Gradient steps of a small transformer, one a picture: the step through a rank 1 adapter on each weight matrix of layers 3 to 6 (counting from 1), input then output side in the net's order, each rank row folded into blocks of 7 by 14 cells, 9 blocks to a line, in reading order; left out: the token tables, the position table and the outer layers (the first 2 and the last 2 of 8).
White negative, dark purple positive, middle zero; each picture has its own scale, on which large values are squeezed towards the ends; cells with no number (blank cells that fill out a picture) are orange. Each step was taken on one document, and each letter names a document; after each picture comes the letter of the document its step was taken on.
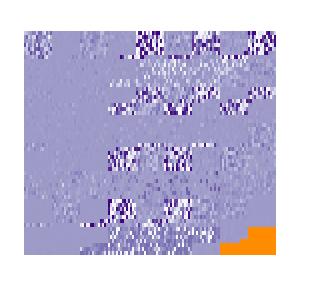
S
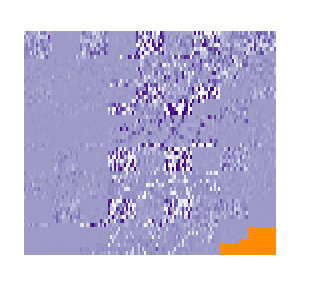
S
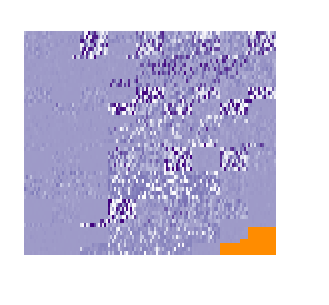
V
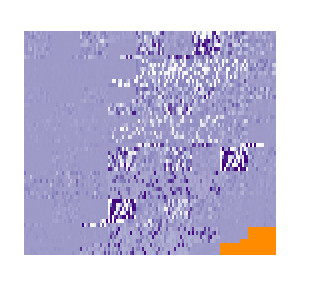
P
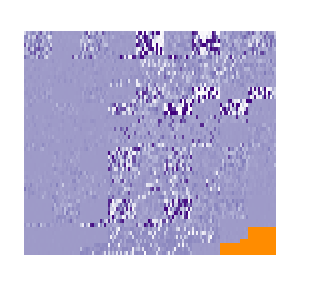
S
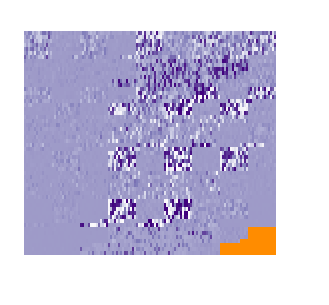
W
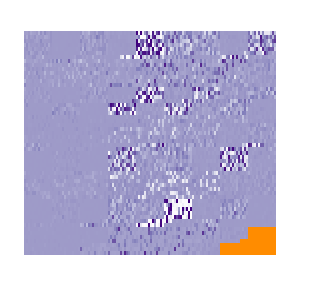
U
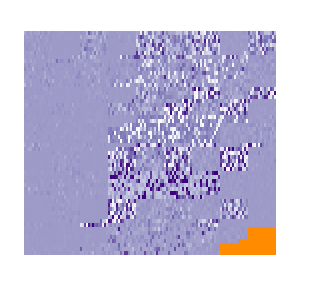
U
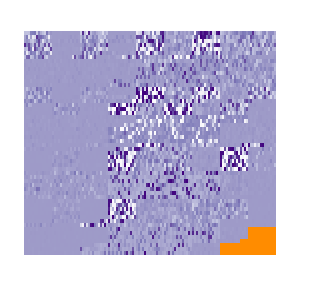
V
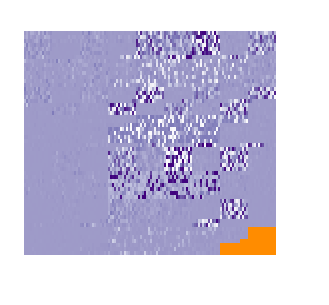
U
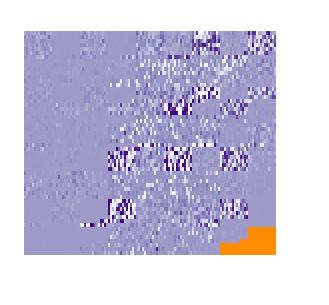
S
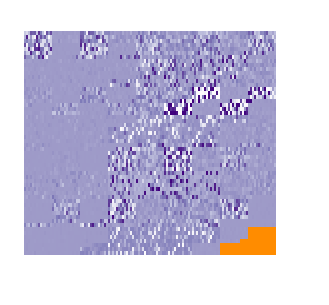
S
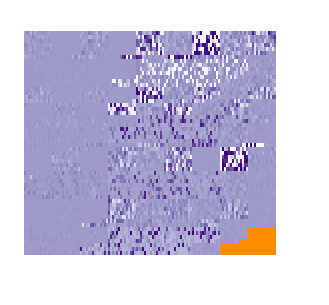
P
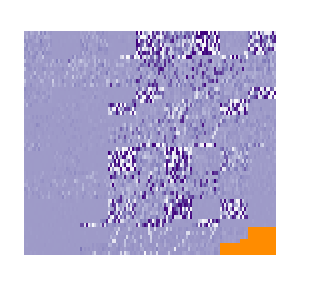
U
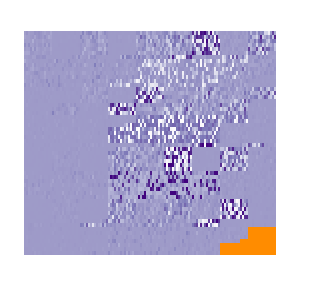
U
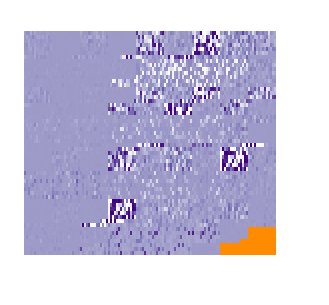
P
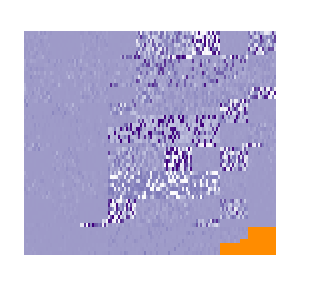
U
